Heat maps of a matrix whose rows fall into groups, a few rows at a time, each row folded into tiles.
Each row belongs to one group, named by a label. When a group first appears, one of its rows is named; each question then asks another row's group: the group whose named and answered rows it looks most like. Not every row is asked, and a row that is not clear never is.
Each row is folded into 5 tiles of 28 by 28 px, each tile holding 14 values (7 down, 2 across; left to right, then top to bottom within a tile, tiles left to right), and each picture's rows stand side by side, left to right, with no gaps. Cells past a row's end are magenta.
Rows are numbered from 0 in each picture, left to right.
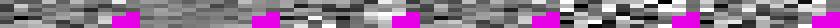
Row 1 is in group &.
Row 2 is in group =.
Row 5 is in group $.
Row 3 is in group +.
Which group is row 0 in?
+
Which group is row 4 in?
$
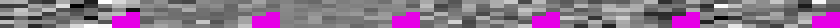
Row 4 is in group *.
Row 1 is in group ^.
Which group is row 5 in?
+
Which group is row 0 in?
&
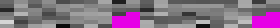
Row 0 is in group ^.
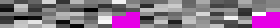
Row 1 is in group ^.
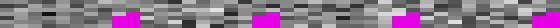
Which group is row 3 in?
$
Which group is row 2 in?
=
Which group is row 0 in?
&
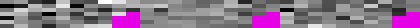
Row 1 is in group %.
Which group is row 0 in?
&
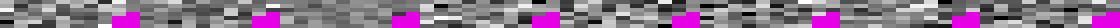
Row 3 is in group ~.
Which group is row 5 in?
&
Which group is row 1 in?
=
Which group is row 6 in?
%
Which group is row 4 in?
^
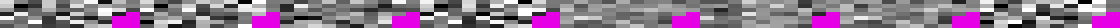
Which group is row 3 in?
$
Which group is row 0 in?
$
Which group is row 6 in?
~
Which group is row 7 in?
$
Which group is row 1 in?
$
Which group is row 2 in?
+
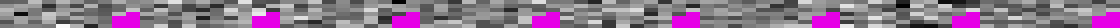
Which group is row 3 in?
+
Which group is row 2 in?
~
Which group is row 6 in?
%
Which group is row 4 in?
*
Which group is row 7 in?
%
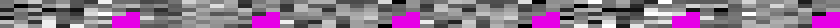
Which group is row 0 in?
=
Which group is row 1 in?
%
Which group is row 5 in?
%
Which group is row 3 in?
^
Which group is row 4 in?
=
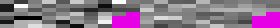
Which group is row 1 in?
~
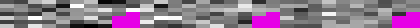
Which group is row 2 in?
%
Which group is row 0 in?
%
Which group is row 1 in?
~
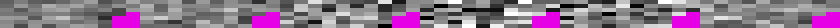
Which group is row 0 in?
*
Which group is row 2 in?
^
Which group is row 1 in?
~
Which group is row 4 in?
&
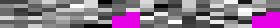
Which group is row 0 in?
%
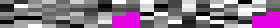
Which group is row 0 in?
+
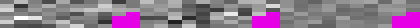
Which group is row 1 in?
=
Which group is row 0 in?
~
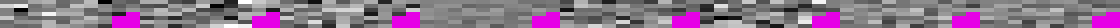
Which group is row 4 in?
^
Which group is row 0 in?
%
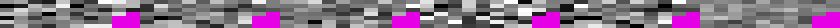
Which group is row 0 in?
&
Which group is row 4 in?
+
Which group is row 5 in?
~
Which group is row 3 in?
$
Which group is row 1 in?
+
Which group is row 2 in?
=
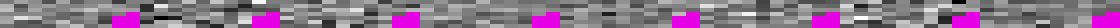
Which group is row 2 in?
*
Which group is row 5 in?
%
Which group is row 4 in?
&
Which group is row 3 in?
~
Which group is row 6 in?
~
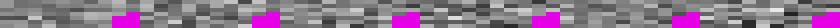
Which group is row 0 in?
=
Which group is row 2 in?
*
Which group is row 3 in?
%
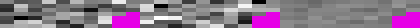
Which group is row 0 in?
+
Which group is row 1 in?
~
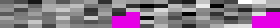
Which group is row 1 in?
&
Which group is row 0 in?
*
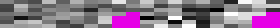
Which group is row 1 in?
=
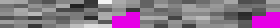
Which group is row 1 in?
*
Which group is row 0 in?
&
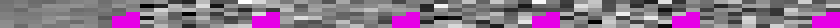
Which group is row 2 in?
~
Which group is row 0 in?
*
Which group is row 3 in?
+
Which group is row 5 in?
=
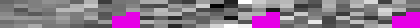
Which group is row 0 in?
%
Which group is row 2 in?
$
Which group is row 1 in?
&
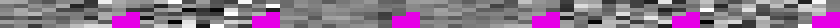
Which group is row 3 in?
&
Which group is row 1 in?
=
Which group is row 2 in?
*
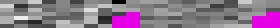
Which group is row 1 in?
&
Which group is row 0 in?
~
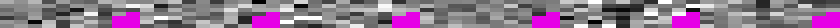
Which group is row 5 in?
%
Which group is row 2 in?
~
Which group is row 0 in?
=
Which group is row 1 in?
~
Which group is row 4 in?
=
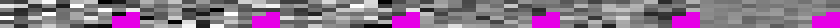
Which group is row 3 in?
^
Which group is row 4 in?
*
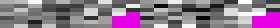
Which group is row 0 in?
=
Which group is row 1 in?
=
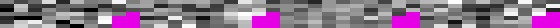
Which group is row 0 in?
+
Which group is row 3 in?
=
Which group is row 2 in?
*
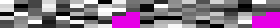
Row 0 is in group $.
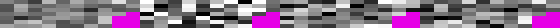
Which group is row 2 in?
&
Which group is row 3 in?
+
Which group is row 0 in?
+
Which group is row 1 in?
$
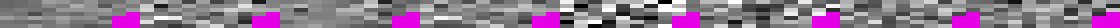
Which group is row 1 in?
~
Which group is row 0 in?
%
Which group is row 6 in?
$
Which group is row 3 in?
~
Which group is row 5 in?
=
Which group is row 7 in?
*
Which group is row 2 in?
%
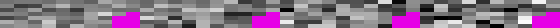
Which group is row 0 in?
=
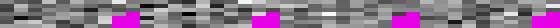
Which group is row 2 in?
%
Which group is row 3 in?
=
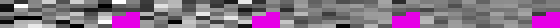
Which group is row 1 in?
^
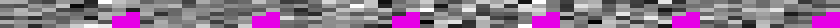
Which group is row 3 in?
$
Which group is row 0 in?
&
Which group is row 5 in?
*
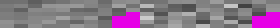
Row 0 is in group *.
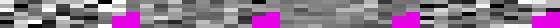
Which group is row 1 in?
~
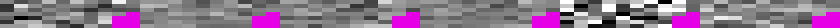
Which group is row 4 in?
$
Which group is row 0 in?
+
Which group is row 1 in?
%
